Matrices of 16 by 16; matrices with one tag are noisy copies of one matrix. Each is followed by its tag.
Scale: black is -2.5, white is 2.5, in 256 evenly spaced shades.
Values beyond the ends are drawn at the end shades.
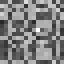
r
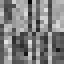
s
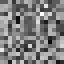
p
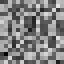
p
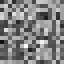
r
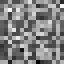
r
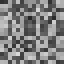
p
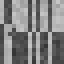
s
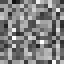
r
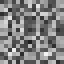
p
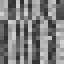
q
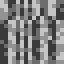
q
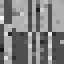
s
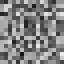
p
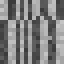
q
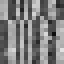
q
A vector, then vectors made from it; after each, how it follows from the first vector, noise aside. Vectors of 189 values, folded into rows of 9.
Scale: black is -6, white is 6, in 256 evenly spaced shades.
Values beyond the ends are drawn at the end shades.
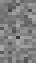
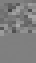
partly zeroed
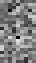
scaled up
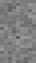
shrunk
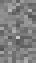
negated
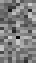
scaled up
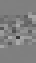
partly zeroed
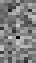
scaled up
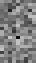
scaled up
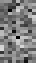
scaled up
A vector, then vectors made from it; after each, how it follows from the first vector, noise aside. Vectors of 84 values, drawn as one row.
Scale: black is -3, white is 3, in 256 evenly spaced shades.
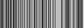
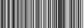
sign-scrambled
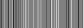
partly zeroed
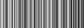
sign-scrambled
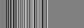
partly zeroed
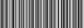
sign-scrambled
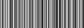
sign-scrambled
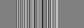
partly zeroed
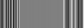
partly zeroed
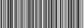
sign-scrambled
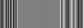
partly zeroed
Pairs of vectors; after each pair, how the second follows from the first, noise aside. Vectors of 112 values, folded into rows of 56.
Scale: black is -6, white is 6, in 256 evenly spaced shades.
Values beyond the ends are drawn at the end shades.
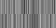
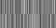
negated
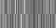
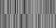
negated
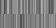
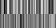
scaled up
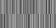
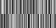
scaled up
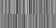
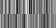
scaled up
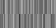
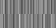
negated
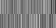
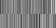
negated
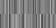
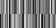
scaled up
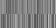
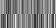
scaled up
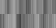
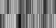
scaled up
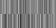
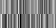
scaled up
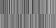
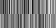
scaled up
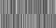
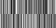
scaled up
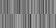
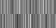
negated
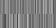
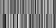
scaled up
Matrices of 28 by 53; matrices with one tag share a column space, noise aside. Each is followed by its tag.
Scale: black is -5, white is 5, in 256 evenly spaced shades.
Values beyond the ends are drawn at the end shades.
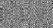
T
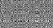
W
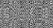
T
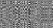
T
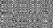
W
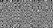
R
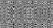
T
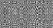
T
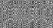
T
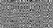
R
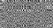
R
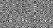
W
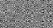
W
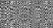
T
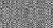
T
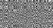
R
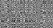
W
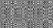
T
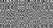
R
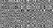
R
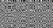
R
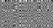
R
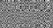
R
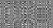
T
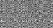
W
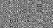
W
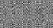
T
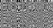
R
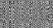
T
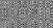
T
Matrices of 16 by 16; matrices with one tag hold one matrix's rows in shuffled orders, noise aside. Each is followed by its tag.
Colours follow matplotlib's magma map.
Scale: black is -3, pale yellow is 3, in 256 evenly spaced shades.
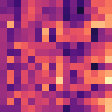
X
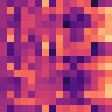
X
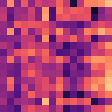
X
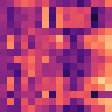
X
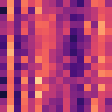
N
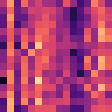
N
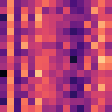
N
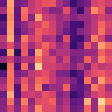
N
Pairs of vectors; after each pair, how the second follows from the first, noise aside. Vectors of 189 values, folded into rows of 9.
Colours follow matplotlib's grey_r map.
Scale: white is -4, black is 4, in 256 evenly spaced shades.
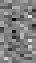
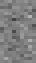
shrunk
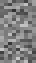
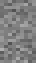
shrunk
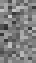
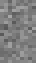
shrunk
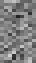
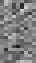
reversed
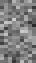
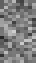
reversed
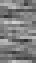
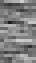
reversed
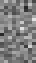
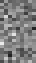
reversed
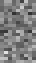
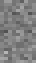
shrunk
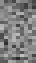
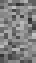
reversed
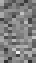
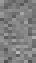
shrunk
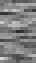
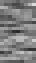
reversed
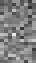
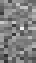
reversed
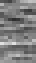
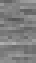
shrunk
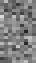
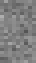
shrunk
